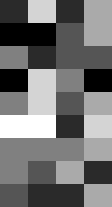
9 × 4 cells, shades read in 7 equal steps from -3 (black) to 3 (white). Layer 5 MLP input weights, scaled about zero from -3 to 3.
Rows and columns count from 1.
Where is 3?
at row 6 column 1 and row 6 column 2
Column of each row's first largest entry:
2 4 1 2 2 1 4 3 4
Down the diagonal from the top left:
-2 -3 -1 -3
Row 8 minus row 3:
0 1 2 -1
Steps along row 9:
down same up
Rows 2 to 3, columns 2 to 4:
-3 -1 1 / -2 -1 -1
